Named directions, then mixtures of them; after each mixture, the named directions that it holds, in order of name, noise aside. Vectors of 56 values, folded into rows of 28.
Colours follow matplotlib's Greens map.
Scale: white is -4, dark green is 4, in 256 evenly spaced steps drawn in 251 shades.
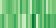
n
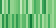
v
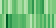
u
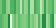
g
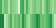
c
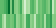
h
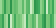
g, n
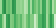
g, h, u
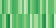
g, u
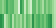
c, h, n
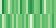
u, v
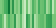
h, n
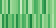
v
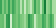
g, h, v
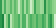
c, g, v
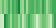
c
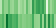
n, u, v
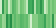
u, v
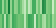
h, v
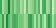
h, v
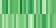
v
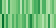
v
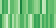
c, v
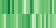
h, n
